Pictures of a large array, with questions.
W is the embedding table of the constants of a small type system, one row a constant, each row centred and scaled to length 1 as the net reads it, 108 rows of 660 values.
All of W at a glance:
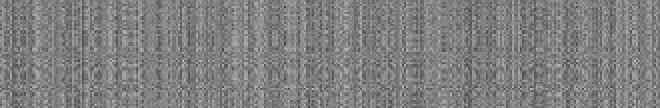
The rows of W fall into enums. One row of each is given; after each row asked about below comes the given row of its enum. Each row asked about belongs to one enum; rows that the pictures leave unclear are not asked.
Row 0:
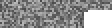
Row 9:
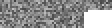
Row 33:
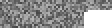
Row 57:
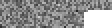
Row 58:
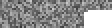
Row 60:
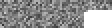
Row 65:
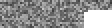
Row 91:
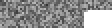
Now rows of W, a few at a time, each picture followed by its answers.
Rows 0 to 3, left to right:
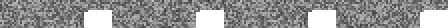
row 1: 65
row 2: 0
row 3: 33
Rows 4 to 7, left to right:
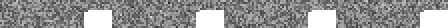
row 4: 0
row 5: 57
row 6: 33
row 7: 58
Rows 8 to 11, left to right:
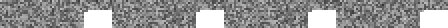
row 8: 65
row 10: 9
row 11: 91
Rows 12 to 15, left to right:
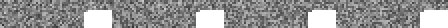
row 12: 60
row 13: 58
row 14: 0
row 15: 9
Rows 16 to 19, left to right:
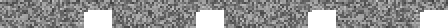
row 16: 65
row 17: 33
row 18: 33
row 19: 65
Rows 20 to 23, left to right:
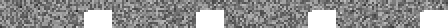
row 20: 57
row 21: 9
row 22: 33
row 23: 60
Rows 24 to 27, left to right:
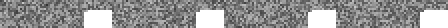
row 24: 91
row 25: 9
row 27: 0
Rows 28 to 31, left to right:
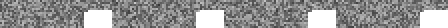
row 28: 0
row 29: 91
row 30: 65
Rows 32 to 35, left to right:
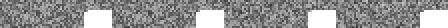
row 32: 33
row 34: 91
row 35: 58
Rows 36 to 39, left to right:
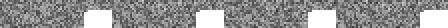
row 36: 33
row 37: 58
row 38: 65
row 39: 58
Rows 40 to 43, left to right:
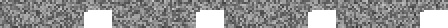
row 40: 33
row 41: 65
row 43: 58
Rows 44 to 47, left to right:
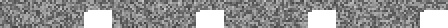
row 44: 33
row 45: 58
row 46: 65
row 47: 0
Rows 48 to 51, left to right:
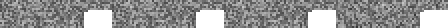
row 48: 0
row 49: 0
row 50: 0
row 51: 58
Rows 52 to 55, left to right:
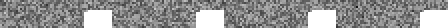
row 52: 91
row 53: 65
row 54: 33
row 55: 57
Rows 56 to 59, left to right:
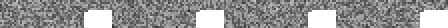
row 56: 0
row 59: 65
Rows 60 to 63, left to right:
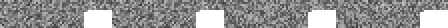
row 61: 60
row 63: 58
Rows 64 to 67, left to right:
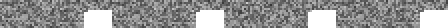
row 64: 65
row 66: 91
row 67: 65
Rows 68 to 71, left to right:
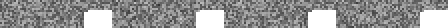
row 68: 0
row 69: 91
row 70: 0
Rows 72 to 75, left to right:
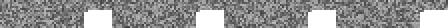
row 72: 9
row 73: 33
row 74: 33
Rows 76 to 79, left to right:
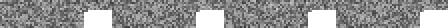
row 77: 33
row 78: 58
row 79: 33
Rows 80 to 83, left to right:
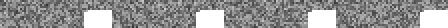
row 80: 91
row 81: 58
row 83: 33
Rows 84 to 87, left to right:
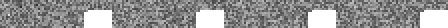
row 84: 57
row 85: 9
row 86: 0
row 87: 0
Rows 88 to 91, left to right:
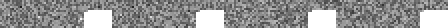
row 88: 57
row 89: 57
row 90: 9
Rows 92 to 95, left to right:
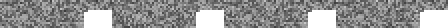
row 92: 65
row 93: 33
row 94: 65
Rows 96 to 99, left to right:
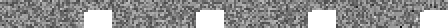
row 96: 65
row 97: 0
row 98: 9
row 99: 57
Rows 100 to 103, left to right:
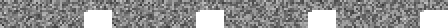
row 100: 60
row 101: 60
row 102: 65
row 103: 91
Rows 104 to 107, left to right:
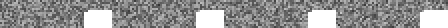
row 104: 0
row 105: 91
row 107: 60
